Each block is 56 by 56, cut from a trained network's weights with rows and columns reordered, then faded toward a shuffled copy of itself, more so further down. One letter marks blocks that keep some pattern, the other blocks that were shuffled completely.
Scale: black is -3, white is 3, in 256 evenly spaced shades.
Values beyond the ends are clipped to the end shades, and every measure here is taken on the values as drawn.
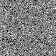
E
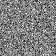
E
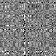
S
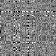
S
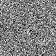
E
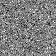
E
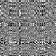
S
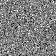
E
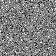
E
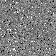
E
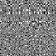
S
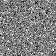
E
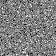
E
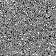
E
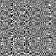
S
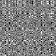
S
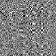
S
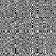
S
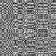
S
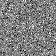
E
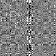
S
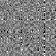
S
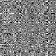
S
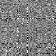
S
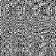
S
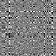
S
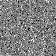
E
